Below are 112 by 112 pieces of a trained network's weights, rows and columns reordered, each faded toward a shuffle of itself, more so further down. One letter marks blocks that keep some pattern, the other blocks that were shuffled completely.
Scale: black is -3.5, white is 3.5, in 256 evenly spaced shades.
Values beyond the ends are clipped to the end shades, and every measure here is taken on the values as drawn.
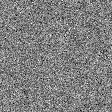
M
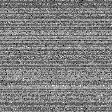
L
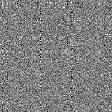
L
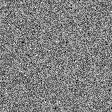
M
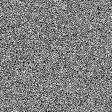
M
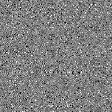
L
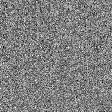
L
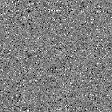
L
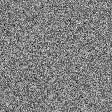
M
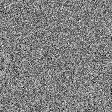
M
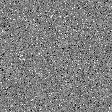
M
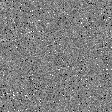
L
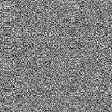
L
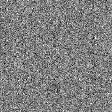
L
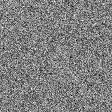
M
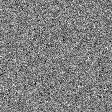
M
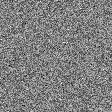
M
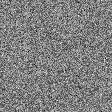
M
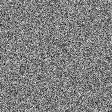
M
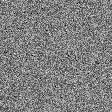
M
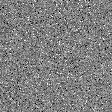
M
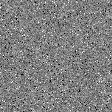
M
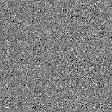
L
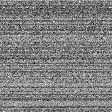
L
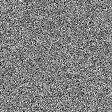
M
